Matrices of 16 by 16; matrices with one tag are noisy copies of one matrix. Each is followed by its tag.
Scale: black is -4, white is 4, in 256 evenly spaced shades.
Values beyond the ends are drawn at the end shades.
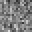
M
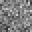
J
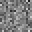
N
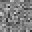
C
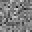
C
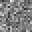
C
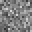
J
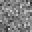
J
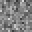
M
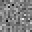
C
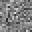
C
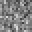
M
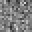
M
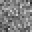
J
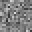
C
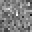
J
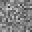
C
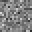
C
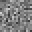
C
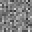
N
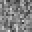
M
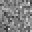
J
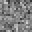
M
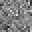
J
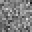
J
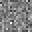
N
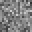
J
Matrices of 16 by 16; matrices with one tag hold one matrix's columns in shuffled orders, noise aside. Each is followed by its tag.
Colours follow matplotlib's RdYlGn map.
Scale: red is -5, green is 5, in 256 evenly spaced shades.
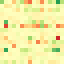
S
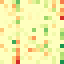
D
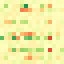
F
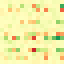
F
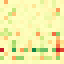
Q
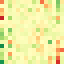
D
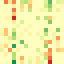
D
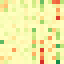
D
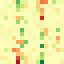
D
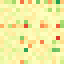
S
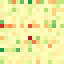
S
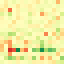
Q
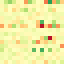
S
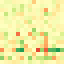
Q
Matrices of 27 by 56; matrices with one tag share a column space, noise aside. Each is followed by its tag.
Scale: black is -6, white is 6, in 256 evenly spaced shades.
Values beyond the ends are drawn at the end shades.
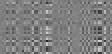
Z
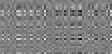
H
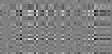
H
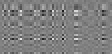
H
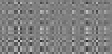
Z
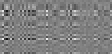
H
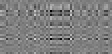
H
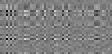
H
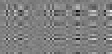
H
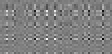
H
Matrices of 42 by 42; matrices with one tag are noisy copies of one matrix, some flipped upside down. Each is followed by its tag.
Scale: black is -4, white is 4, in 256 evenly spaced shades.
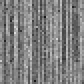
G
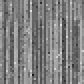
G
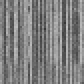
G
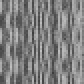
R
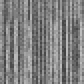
G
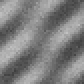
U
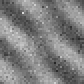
U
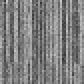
G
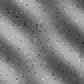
U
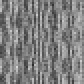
R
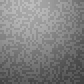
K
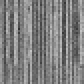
G
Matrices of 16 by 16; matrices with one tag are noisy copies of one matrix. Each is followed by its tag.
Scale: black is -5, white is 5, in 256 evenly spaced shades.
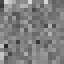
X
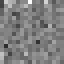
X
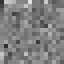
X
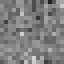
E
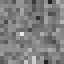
E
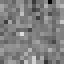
E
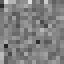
X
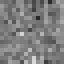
E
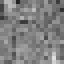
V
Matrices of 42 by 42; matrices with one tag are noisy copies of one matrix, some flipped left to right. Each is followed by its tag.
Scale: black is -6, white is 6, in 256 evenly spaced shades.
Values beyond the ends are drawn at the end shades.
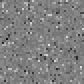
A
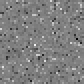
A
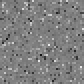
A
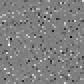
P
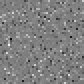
P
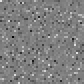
P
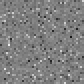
P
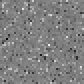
A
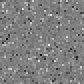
A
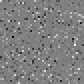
P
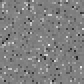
A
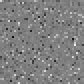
P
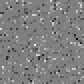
A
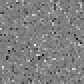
A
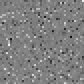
P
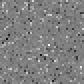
A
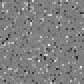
A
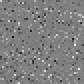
P
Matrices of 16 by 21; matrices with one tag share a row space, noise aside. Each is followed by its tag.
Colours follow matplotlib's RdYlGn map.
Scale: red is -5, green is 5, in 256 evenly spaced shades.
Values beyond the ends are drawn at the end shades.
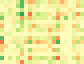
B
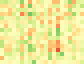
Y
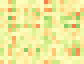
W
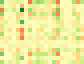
B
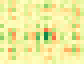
W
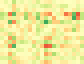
W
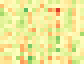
Y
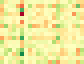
B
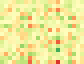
Y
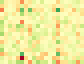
B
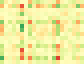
B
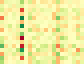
B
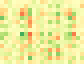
Y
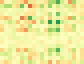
Y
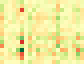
B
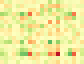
Y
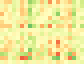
Y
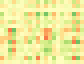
W
